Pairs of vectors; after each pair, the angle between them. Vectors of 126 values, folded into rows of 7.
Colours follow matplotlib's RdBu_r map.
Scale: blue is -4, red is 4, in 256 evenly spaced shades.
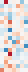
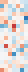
partly aligned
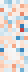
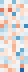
partly aligned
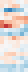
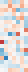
orthogonal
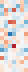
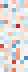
partly opposed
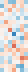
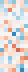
nearly parallel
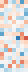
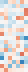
nearly opposite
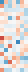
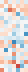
orthogonal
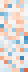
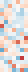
nearly opposite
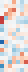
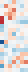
nearly parallel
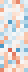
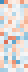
partly opposed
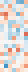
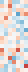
partly aligned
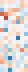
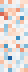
nearly parallel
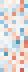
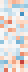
partly aligned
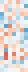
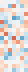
orthogonal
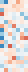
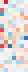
nearly opposite
